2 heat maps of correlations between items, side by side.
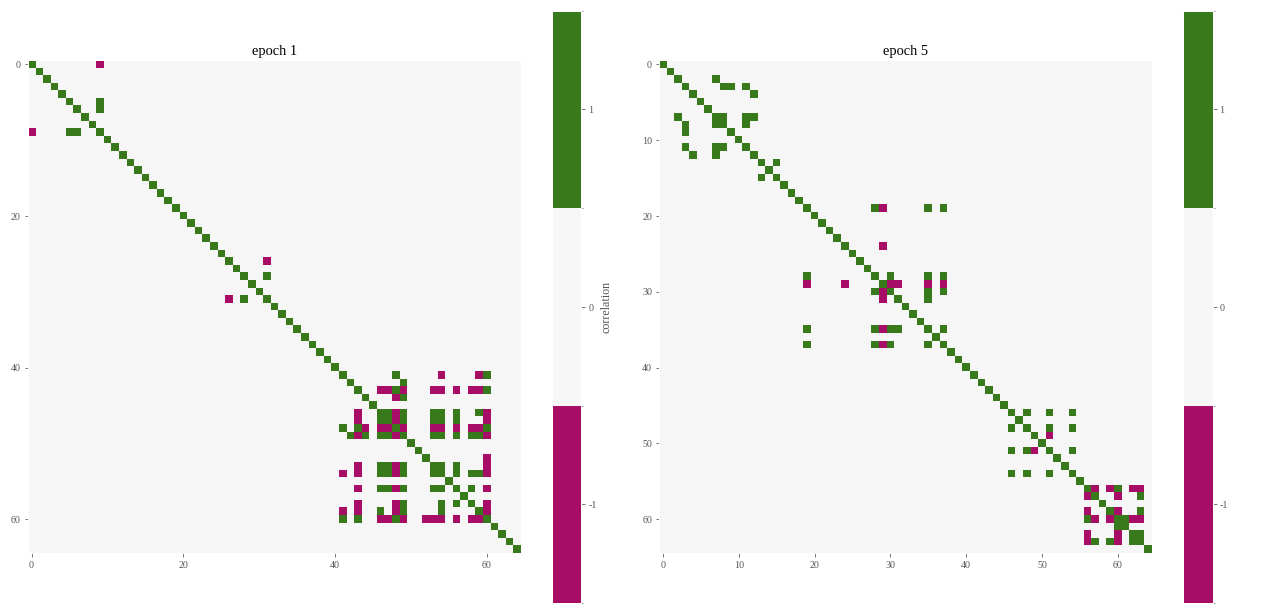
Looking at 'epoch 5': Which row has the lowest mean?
29
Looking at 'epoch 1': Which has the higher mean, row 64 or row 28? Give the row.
28
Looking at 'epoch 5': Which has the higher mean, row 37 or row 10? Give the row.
37
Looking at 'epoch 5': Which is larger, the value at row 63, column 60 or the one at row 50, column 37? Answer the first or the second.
the second
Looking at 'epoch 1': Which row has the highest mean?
49
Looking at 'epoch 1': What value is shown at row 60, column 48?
1
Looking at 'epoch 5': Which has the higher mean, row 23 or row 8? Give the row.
8
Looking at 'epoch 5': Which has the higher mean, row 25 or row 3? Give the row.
3
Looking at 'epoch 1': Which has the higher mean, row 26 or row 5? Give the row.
5
